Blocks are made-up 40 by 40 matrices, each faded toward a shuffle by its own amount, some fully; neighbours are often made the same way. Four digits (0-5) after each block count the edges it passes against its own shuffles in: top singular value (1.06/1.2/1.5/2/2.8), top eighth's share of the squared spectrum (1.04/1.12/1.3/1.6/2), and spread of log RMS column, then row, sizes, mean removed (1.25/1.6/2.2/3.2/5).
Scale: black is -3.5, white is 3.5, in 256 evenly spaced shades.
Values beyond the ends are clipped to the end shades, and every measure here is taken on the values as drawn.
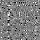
3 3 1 1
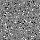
1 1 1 0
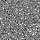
2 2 0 0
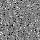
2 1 0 0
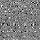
3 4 1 2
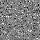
2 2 0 0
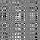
4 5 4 3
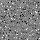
0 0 0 0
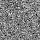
0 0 0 0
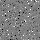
0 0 0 0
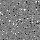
0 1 0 0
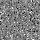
0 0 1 0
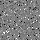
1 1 0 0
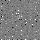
2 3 1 1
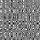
4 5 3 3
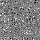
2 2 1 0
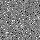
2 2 0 0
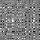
4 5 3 3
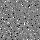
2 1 0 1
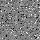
2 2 0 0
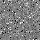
2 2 0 0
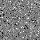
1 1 0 0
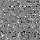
2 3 0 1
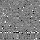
3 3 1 1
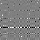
4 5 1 2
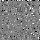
3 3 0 1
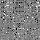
3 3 1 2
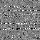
2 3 0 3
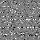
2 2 0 2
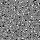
0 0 0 0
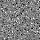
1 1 0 0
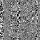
3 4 3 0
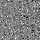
0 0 1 0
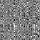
3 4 3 1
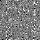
2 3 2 0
